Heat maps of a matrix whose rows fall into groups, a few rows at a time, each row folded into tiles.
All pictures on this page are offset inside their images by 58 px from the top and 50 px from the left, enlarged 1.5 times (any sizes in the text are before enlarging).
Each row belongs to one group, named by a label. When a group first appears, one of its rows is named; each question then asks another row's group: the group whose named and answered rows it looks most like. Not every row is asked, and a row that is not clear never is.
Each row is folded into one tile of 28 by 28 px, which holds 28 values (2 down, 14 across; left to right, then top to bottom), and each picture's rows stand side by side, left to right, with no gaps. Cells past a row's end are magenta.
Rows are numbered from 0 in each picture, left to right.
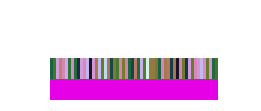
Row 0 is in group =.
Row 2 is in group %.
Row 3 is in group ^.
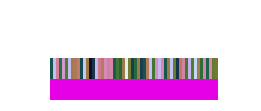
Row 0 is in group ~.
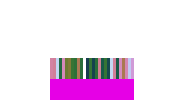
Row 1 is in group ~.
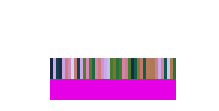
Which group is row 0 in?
^
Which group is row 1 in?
=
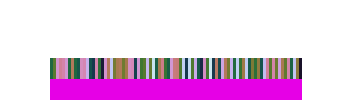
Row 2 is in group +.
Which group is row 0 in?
=
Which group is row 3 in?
%
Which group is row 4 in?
+
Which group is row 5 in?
~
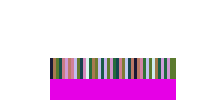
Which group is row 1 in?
%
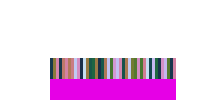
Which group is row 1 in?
^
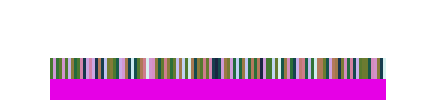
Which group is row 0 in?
+
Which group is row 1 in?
%
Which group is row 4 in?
+
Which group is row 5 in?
+
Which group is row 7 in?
%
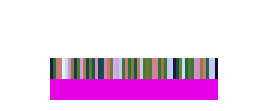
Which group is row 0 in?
=
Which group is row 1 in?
^
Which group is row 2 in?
~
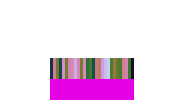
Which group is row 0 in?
^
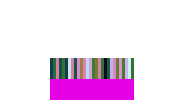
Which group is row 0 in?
~
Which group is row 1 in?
~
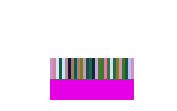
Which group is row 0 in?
%
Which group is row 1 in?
+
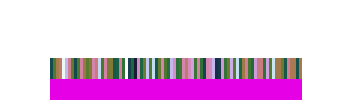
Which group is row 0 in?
=
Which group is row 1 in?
%
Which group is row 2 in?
+
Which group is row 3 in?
=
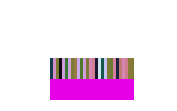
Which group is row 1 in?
%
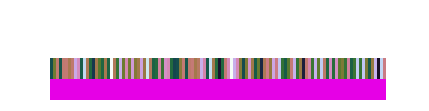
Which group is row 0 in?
^
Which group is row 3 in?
^
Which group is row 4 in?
=
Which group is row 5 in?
=
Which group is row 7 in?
+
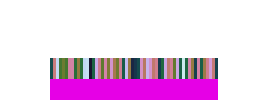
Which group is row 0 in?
~
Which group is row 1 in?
~
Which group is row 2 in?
=
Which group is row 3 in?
%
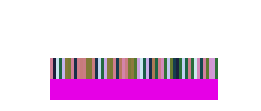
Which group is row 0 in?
%
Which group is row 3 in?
~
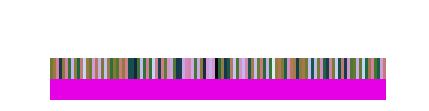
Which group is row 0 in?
^
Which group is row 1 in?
%
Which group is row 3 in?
=
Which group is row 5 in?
%
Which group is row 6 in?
%
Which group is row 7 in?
+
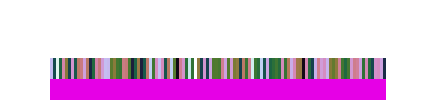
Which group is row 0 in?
%
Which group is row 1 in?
=
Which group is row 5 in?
%
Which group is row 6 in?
^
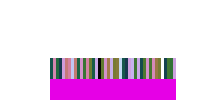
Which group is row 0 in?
^
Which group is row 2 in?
+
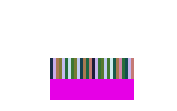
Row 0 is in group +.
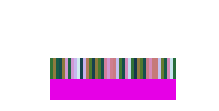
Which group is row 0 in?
^
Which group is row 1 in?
^
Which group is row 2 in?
^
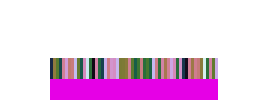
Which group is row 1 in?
^
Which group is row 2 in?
~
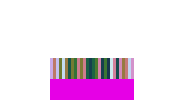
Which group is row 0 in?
%
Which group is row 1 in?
~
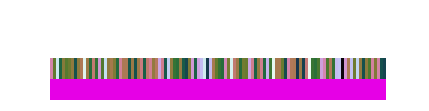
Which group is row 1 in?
%
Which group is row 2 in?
^
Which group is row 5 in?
%
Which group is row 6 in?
~
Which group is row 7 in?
%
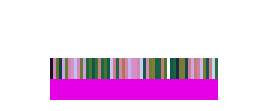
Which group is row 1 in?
~
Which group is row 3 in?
^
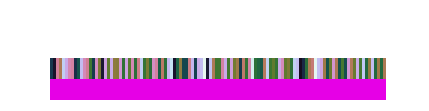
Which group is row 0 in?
=
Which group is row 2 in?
~
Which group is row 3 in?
^
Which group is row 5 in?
~
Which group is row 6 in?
=
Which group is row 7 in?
+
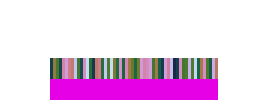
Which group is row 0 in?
^
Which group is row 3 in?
+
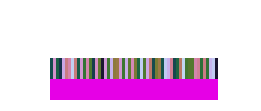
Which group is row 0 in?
^
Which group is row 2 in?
=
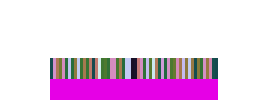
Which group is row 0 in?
+
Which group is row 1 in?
~
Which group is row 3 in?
%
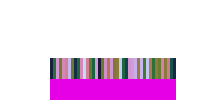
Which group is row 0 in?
=
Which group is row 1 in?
+
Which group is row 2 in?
%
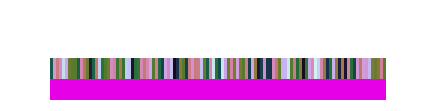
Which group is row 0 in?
=
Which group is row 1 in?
~
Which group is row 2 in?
=
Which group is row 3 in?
^
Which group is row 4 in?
~
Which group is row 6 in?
=
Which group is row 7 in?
^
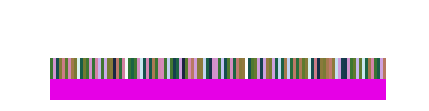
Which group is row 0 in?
+
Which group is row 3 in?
+
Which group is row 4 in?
+
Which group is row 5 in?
+
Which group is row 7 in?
+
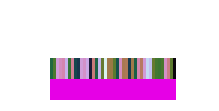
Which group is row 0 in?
=
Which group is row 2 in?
=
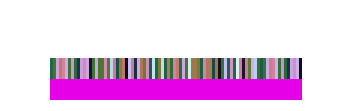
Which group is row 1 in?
+
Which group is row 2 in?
+
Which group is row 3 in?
%
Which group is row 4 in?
~
